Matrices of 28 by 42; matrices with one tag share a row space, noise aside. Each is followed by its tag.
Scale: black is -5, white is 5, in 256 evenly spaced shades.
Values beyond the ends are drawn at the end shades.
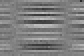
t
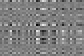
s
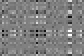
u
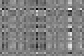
u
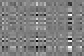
u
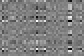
u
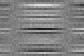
t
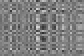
s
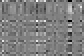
u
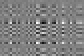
s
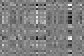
u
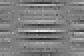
t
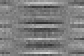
t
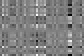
u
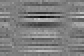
t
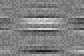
t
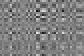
s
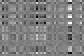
u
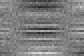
t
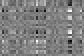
u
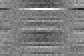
t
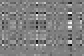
u
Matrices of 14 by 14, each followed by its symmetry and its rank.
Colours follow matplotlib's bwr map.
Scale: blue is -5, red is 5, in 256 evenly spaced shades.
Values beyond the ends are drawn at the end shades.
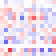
neither, rank three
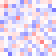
symmetric, full rank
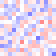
symmetric, full rank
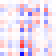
neither, rank two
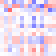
neither, rank three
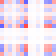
symmetric, rank one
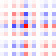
symmetric, rank one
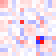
symmetric, rank three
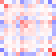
symmetric, rank three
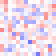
neither, full rank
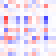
neither, rank two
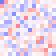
symmetric, full rank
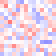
neither, full rank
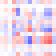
neither, rank two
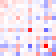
symmetric, rank three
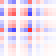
symmetric, rank one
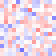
neither, full rank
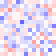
symmetric, full rank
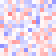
neither, full rank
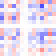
neither, rank two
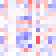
neither, rank three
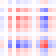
symmetric, rank one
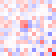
symmetric, rank three
